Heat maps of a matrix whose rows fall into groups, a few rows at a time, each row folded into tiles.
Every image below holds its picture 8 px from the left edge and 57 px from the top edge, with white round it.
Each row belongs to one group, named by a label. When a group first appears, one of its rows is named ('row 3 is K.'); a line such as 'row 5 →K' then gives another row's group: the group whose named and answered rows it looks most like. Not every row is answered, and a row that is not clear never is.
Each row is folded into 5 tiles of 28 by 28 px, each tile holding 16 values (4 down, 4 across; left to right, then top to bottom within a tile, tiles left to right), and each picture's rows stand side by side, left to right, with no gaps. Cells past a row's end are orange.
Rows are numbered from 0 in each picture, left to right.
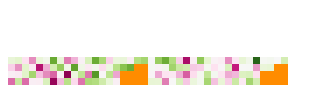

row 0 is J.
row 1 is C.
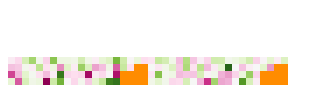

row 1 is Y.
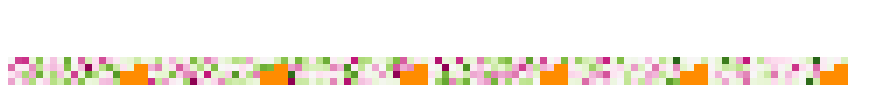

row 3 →Y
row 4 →C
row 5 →C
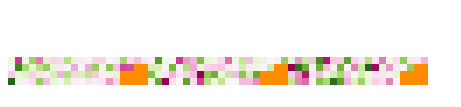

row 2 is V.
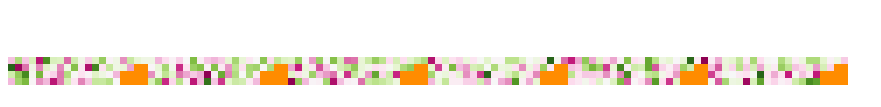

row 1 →J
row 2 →J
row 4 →V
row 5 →C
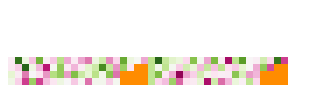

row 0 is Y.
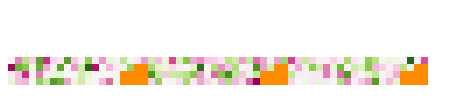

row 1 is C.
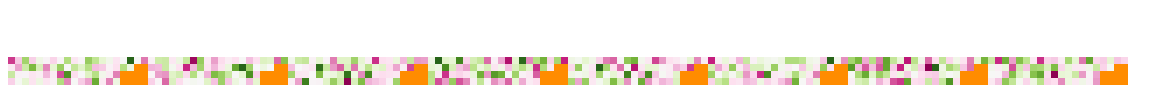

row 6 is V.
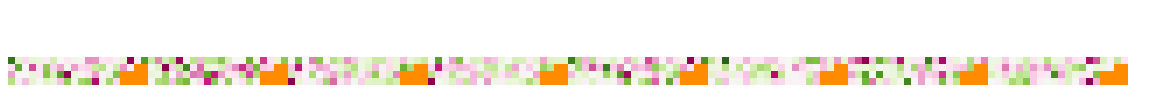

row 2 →J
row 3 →J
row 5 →C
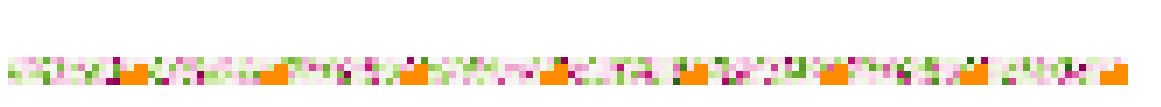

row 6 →V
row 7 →Y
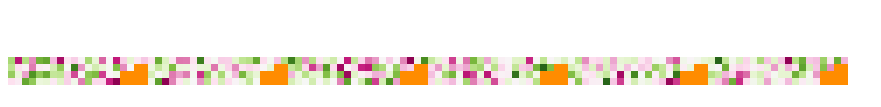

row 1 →C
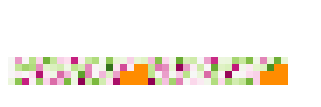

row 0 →J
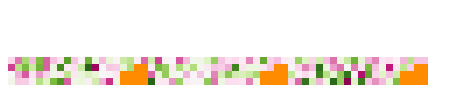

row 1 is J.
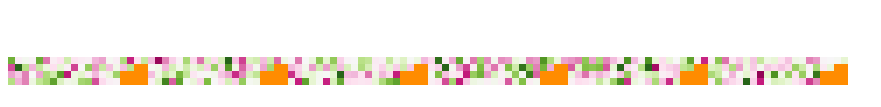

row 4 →V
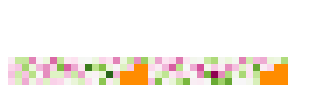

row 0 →Y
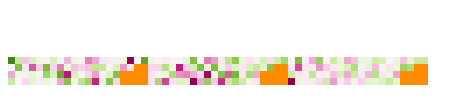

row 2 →J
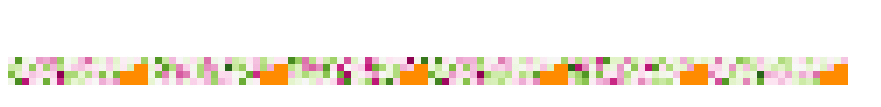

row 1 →Y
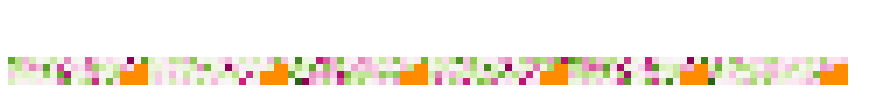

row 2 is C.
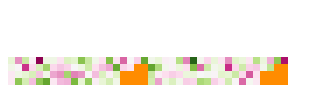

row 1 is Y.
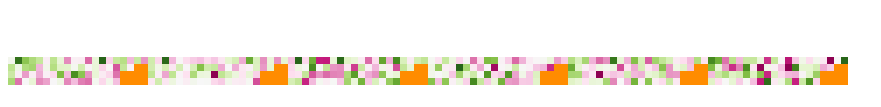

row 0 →Y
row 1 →C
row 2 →C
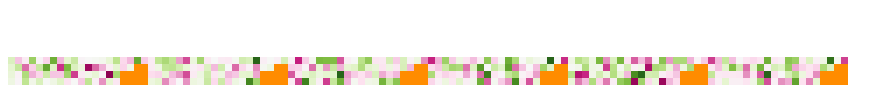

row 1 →C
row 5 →V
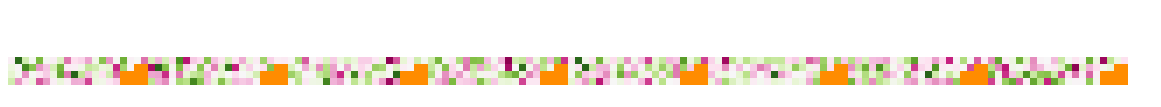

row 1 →V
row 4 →Y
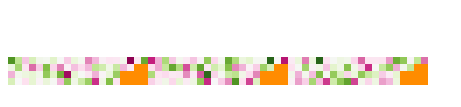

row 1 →V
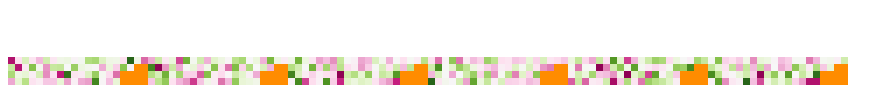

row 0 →V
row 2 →C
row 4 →J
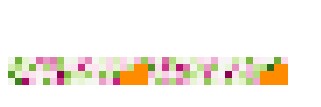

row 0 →C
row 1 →J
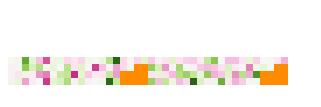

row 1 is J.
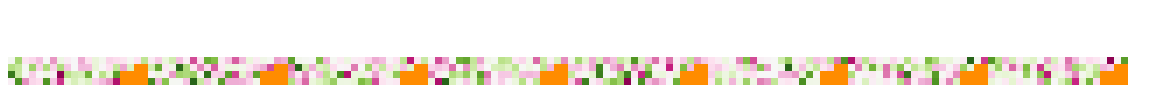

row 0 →C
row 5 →Y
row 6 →V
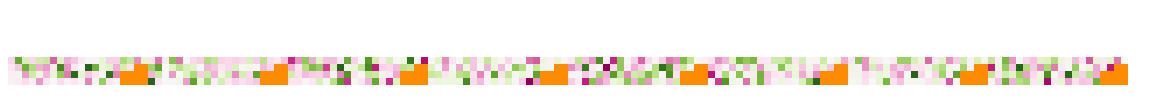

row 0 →Y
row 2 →V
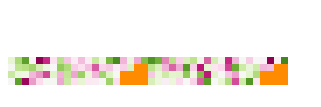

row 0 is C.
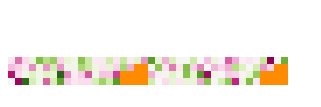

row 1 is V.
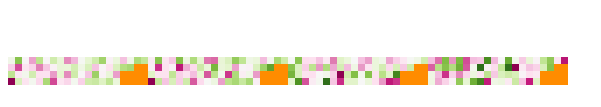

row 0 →J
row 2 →C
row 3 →V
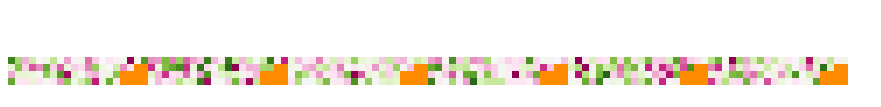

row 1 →V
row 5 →J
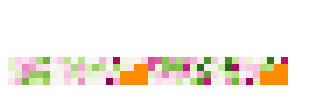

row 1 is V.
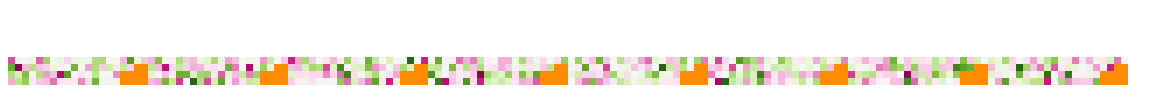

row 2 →V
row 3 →C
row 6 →J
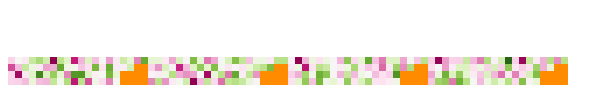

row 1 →J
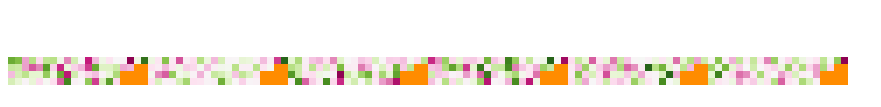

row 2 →C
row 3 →V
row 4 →Y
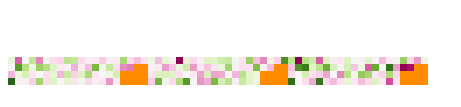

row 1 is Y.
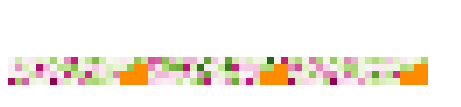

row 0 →J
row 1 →V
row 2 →J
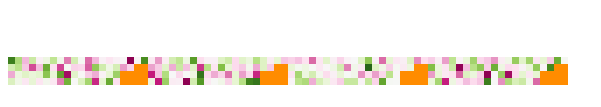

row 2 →Y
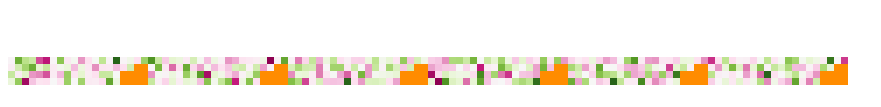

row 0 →C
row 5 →V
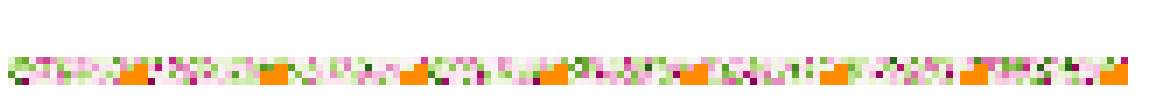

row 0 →C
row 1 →J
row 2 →Y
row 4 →Y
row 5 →J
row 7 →V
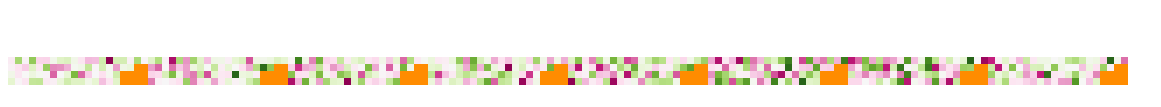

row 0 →C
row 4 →J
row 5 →Y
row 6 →V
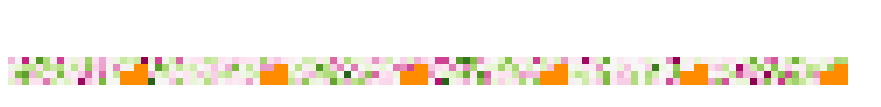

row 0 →Y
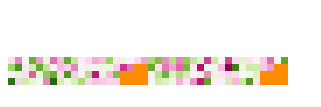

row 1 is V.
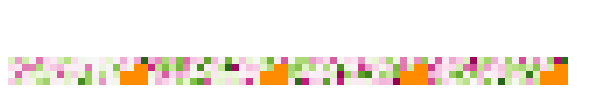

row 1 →V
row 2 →C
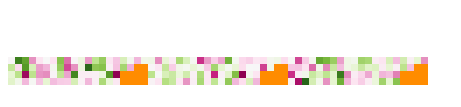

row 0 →Y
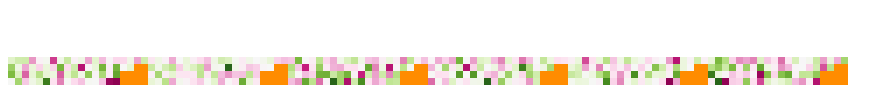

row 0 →C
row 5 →C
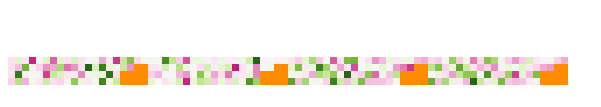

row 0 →Y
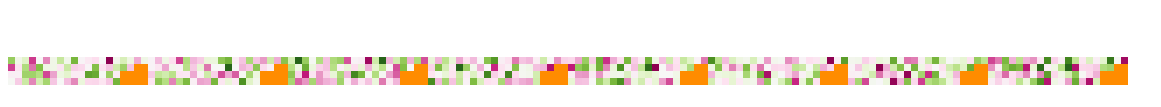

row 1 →Y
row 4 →V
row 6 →J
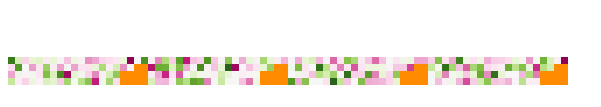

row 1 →V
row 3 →Y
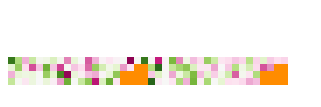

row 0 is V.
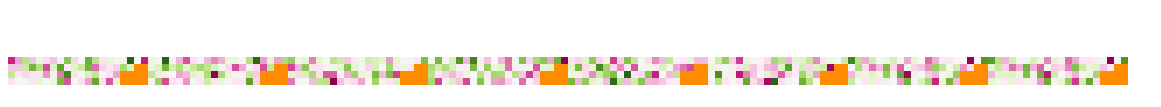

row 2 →J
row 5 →Y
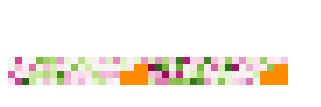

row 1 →V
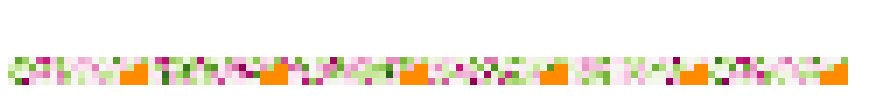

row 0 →C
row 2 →Y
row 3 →J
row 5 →C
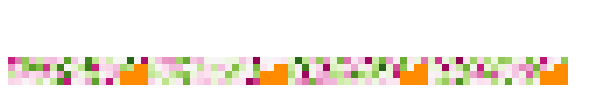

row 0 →V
